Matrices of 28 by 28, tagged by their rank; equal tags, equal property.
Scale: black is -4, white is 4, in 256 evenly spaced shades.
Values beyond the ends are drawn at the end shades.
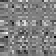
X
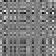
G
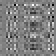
G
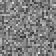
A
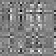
X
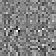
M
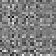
M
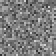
A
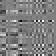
G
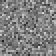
A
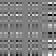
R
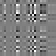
R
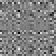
X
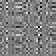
X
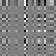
R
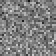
A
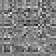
M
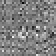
M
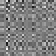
G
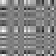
R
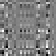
G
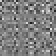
X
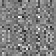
M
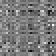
X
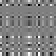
R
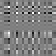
R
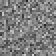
A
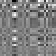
G
